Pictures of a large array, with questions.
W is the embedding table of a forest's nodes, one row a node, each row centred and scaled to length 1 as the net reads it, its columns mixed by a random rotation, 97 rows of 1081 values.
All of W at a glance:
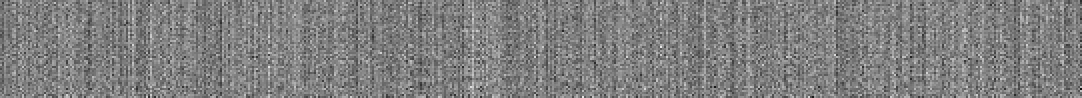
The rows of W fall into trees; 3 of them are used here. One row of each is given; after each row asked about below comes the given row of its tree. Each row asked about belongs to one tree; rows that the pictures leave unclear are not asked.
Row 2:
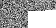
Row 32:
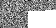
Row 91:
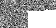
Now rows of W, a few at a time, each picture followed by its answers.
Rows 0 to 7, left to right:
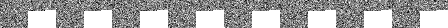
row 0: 2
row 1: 32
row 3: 2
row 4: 32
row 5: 32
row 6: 2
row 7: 91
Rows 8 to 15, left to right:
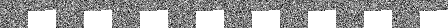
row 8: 2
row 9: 32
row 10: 91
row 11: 32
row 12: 91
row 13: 2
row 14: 2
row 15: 91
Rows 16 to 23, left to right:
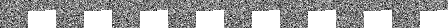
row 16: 32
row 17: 2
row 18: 2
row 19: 2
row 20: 32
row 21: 2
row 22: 91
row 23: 2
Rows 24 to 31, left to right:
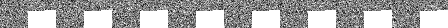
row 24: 91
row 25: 2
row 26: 32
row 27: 2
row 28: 32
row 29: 91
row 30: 91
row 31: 91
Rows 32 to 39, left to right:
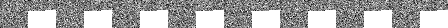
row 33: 2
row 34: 32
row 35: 91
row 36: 91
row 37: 32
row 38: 2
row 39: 32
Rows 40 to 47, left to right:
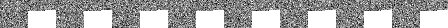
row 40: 32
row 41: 91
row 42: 91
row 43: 32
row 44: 2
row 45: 2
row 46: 2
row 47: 2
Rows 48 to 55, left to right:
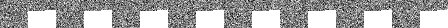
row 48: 91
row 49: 32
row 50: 2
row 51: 32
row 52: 32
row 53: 32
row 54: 2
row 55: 2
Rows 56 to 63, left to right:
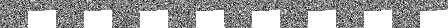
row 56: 32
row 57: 32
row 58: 91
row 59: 91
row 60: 2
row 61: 2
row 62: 2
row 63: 2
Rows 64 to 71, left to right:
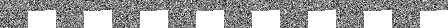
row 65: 91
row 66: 32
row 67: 32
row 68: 91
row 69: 2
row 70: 91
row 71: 32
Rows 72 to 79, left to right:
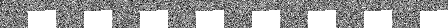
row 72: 91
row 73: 32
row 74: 91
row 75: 91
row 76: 2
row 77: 32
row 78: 32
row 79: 32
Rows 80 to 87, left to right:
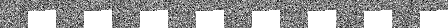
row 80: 32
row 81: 2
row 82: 2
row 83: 91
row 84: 2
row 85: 91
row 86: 91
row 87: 91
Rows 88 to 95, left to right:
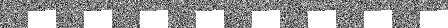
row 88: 2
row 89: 2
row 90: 32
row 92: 2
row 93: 91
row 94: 32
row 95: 32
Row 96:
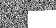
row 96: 32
